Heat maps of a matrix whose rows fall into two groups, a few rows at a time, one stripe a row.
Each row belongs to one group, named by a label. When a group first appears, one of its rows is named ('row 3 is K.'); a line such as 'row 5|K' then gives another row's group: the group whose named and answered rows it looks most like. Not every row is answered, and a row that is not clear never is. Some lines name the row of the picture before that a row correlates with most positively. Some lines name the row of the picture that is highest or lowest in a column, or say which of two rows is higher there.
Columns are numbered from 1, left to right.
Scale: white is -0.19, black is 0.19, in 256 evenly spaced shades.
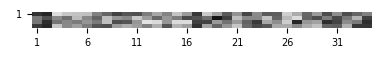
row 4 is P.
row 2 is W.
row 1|P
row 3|P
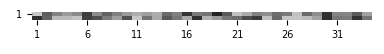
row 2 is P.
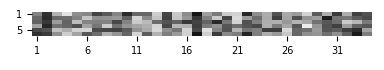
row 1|P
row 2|P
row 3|W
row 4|P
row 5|P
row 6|P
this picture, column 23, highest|4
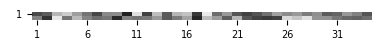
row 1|P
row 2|P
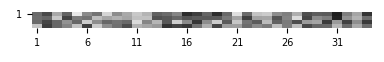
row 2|W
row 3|P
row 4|W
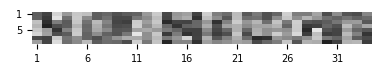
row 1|P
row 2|P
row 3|W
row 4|W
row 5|W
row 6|W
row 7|P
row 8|P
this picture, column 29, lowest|5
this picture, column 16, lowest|7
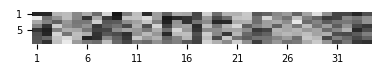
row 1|P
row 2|W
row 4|P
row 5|P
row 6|P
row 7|P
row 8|P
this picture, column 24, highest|5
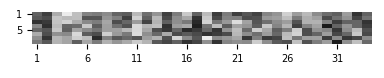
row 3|P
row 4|P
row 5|W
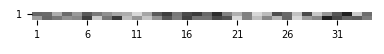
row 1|W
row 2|W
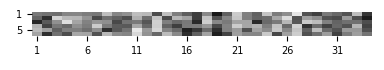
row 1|W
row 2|P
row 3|P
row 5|W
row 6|W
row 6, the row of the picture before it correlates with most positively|1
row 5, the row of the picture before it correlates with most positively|2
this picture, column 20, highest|6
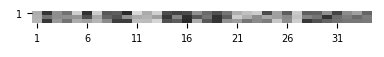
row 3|W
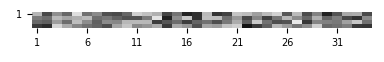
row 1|W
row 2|P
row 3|W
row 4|P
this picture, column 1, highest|4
